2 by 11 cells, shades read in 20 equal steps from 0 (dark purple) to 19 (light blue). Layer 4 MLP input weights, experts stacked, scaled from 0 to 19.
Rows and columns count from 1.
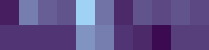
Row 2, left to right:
4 4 4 4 13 11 4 3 0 5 5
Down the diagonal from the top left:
2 4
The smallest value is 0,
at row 2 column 9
